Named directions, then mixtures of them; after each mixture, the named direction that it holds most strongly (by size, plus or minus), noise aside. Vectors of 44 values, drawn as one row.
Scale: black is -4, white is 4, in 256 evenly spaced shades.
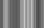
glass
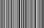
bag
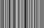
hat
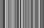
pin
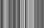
glass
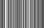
bag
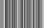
pin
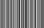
bag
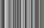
pin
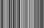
glass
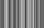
hat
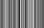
bag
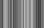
glass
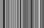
pin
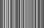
bag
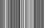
glass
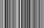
pin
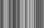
glass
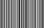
bag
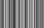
hat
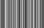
bag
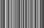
bag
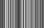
pin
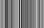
pin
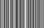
hat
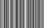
hat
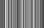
pin
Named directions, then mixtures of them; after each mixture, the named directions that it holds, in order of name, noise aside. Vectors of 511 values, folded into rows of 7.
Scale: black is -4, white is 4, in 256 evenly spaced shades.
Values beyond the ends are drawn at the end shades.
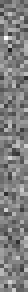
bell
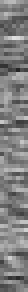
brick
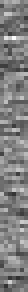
bell, brick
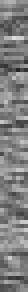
brick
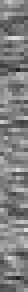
brick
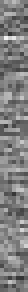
bell, brick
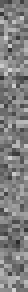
bell, brick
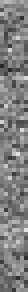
bell, brick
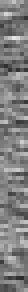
brick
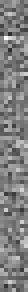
bell, brick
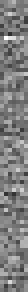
bell, brick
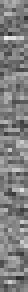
bell, brick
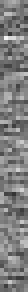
bell, brick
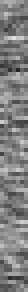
brick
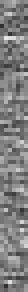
bell, brick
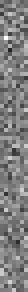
bell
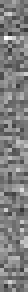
bell, brick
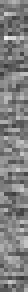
bell, brick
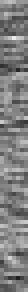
brick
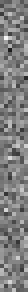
bell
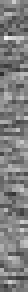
bell, brick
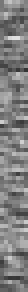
brick
